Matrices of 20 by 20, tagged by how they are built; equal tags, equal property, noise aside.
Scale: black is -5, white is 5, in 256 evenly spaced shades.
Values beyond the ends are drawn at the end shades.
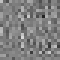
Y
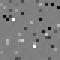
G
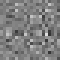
Y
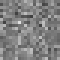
Y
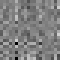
Y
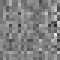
Y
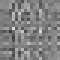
Y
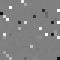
G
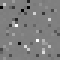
G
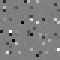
G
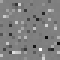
G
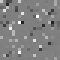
G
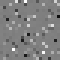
G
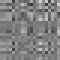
Y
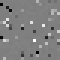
G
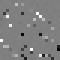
G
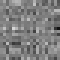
Y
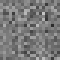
Y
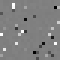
G
